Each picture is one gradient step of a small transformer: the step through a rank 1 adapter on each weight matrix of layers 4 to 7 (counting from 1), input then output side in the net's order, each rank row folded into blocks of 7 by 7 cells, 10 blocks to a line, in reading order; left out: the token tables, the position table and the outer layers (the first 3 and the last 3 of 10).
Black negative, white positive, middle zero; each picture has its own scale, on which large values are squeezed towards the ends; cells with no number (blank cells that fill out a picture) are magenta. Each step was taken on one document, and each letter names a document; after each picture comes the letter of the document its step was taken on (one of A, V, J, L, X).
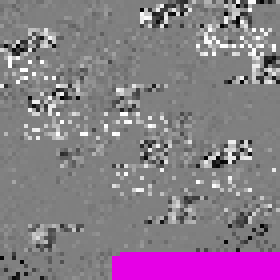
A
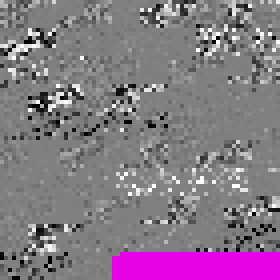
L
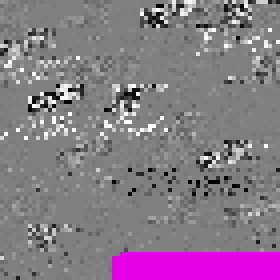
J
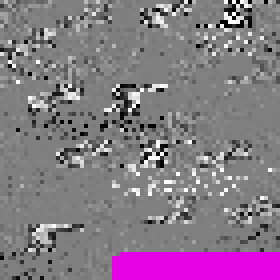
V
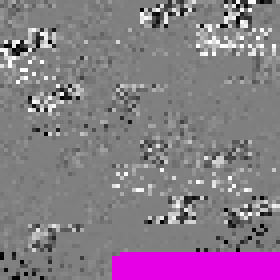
A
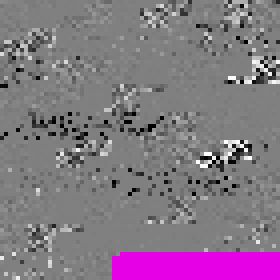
J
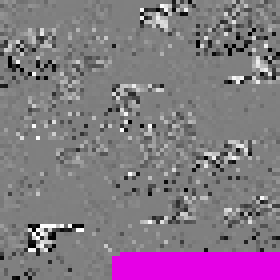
V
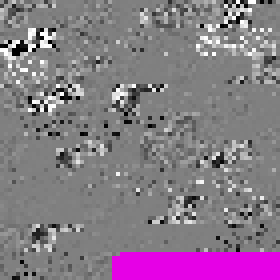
A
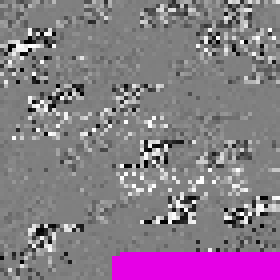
L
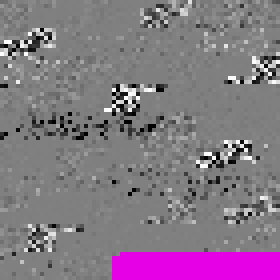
J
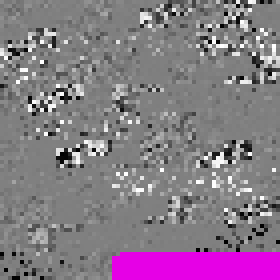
A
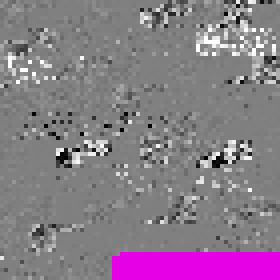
A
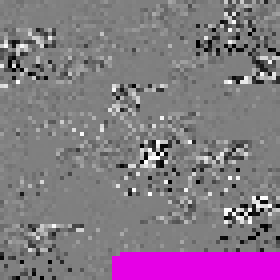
V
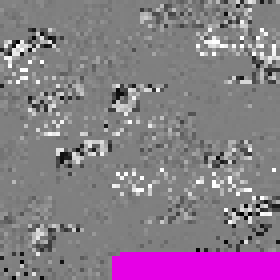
A
